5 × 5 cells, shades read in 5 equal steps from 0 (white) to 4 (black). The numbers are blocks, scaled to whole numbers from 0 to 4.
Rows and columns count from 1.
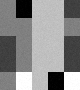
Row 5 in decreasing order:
4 2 1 0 0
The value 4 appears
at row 1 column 2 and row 5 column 4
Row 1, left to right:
2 4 1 1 3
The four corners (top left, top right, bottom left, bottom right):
2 3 2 0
